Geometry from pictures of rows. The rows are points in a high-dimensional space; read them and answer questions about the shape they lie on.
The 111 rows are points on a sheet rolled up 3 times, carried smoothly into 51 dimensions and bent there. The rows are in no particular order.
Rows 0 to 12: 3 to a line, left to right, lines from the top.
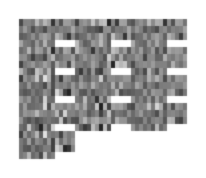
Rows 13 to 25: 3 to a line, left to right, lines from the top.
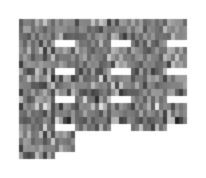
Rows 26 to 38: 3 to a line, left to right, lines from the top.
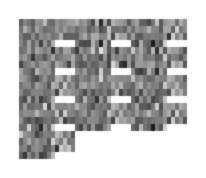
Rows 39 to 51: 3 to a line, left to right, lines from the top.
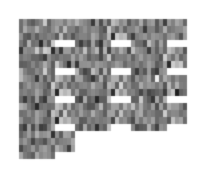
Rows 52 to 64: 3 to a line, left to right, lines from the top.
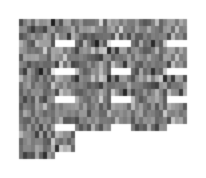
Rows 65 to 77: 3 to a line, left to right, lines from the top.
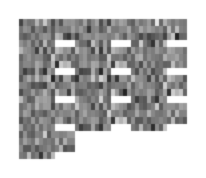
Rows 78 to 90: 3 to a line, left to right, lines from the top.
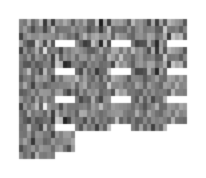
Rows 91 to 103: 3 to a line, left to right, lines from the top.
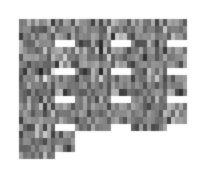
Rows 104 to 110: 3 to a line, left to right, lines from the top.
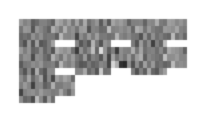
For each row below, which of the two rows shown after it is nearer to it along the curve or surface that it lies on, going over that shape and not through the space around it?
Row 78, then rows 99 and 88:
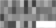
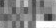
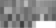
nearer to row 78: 99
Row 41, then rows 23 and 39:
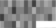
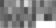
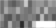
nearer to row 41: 23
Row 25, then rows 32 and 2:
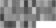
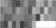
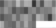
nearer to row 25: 32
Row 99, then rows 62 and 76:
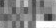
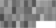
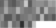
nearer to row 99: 76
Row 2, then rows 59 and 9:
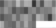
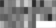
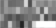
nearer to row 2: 59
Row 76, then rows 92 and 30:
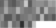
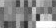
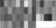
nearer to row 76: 30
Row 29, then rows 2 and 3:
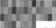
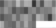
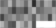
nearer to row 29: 2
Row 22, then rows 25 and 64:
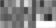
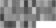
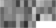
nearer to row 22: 25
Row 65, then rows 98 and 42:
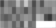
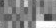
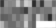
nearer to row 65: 98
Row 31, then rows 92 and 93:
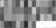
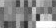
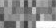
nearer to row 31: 92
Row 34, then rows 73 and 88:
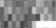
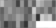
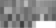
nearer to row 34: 88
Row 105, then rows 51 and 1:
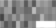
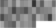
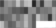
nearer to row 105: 51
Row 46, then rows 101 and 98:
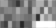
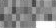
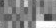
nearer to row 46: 98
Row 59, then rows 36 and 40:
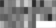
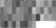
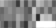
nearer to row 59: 36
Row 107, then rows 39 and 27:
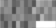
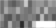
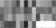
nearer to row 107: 39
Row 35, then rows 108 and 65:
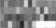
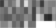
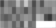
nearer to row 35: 108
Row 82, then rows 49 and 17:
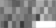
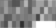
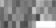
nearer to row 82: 49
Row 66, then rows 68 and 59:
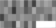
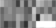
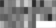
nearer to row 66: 59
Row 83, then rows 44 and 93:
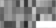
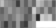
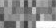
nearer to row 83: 44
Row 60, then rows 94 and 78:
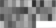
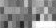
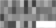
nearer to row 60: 78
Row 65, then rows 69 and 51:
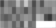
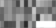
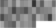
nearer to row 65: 51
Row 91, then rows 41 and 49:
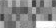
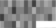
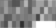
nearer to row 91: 41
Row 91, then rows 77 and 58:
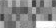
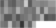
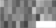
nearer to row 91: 77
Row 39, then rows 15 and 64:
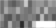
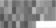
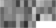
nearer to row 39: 15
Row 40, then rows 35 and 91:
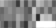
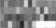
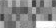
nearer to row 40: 35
